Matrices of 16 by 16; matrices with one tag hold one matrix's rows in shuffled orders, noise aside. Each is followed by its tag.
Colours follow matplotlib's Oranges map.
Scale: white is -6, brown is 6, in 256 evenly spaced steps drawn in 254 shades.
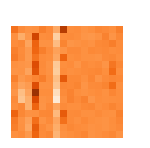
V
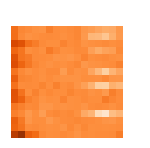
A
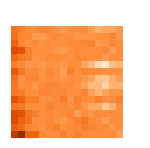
A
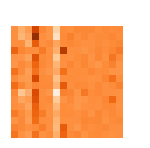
V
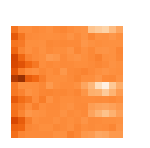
A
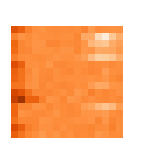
A
